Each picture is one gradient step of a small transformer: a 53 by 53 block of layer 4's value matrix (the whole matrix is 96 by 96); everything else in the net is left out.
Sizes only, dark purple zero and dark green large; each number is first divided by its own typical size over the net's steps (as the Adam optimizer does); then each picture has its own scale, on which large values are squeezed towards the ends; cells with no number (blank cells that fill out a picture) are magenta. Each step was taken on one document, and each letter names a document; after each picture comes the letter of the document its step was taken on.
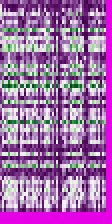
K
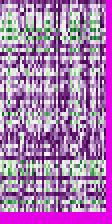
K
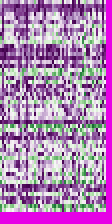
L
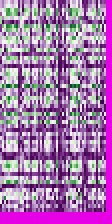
K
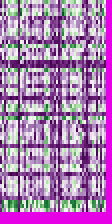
K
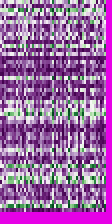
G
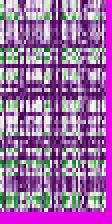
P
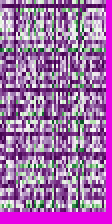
G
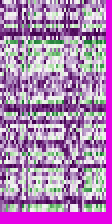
L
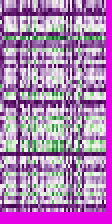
L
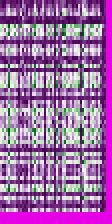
K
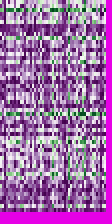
G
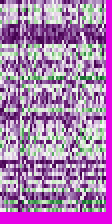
L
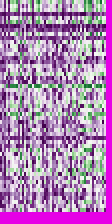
L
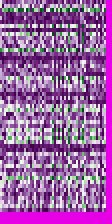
G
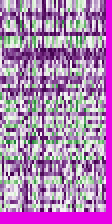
L
